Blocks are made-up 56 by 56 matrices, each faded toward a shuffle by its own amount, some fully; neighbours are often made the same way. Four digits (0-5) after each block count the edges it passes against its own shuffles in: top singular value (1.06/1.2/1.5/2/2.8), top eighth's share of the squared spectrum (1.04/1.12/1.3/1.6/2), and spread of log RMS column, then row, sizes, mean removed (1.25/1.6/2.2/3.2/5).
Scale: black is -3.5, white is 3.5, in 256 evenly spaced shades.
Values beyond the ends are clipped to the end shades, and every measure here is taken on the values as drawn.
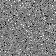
0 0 0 0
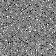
1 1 0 0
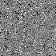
2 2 1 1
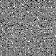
3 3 1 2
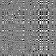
5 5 3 3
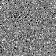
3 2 0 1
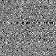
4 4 1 2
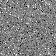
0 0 0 0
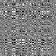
4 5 3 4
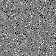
1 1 0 0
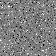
0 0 0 0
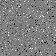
0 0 0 0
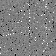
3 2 1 0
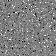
0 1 0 0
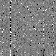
4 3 2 0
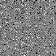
3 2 1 0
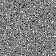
2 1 0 0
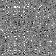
3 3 1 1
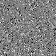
1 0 0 0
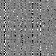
4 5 3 1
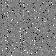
2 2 1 0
